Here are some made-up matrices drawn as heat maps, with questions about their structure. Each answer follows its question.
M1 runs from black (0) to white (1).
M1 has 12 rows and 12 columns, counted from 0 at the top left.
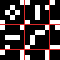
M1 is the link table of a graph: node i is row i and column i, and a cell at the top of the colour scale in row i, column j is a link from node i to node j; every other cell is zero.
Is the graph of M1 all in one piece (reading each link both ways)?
yes
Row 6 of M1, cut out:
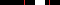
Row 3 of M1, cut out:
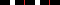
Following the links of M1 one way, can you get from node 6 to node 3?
yes
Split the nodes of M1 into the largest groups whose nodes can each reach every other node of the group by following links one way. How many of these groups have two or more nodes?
1
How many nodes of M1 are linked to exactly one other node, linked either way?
1
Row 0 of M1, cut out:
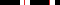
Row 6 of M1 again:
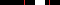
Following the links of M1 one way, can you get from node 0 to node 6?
yes
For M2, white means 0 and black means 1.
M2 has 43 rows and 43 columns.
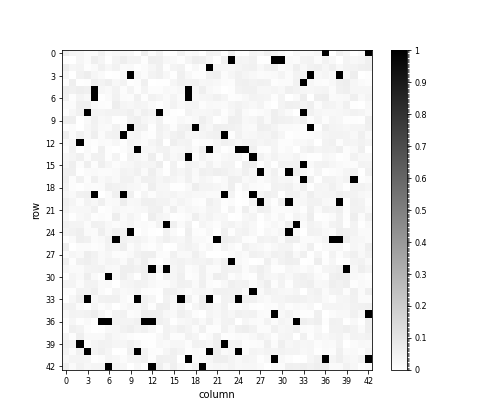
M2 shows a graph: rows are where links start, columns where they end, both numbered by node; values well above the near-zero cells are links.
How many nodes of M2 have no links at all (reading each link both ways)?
0
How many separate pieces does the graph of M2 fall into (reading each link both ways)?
1
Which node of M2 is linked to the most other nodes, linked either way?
node 33
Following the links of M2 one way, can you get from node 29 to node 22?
yes
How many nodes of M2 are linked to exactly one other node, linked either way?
6
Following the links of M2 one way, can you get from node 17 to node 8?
no
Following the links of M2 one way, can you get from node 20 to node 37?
no
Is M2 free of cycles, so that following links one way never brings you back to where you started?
yes
